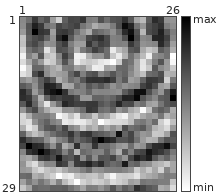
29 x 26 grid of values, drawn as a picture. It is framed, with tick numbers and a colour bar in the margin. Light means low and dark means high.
Average level on the scale: 50%. Stripes: horizontal, repeating 3 times. Slope: none. Rings: centred on the top middle.
